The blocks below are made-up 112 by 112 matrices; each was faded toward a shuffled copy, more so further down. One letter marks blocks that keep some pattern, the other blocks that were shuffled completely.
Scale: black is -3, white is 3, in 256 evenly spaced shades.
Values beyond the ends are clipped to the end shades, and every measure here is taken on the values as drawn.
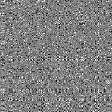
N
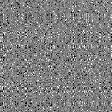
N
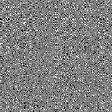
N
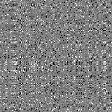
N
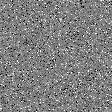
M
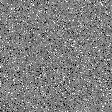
M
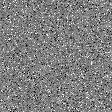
M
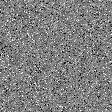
M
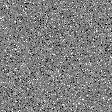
M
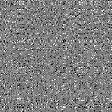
N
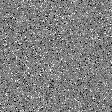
M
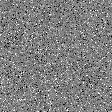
M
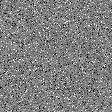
M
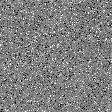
M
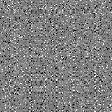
N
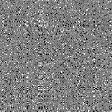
N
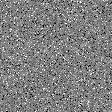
M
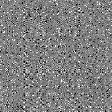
N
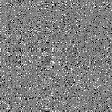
N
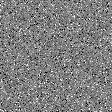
M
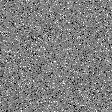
M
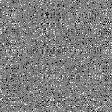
N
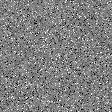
M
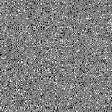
N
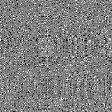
N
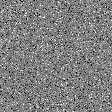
M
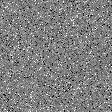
M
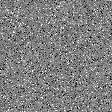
M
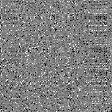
N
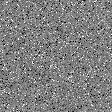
M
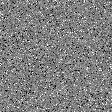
M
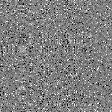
N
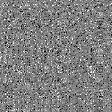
N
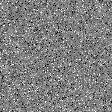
M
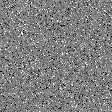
M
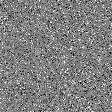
M
